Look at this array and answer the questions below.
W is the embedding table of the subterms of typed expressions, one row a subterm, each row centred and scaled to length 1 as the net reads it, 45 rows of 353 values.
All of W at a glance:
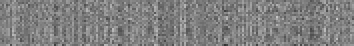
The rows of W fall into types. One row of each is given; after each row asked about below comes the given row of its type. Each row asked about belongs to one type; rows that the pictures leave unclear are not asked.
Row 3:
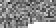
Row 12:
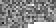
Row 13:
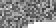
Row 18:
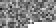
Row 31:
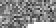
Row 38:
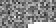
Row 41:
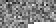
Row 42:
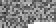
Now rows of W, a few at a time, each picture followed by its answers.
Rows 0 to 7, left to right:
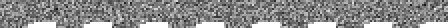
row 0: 13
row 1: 12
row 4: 42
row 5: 38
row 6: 38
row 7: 42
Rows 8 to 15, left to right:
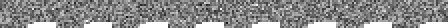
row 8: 31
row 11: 41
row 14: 13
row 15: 31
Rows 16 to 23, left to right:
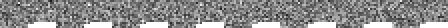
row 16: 12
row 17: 18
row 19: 18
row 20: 38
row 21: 12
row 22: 31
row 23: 3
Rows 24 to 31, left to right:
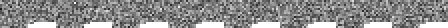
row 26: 13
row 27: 42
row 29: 31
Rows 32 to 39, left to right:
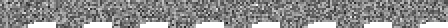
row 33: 31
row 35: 13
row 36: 12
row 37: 13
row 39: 12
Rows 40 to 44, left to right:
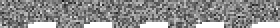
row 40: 38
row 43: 18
